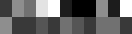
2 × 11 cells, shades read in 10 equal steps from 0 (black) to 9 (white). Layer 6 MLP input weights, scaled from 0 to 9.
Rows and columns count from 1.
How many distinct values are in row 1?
7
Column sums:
7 7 6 11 11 5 3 2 9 5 11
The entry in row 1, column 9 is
5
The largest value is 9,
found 2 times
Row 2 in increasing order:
2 2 2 2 2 3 3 4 4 4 5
